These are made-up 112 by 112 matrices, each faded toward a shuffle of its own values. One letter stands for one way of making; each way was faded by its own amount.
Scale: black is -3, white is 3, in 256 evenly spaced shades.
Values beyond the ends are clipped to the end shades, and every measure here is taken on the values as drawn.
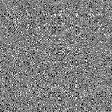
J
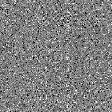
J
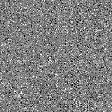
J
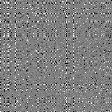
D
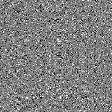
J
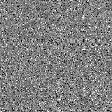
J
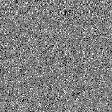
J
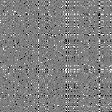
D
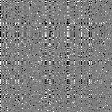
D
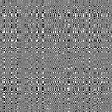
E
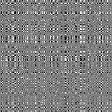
E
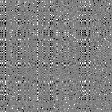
D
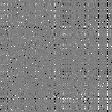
D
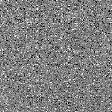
J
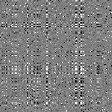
D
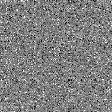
J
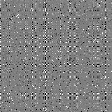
D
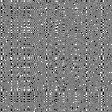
D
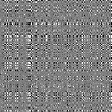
E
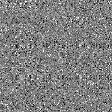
J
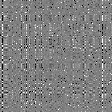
D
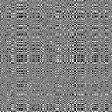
E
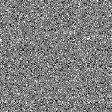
J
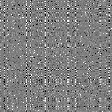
D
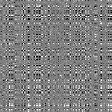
E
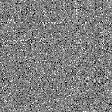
J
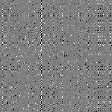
D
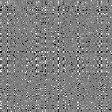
D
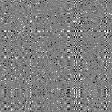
D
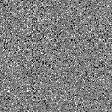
J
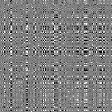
E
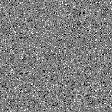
J
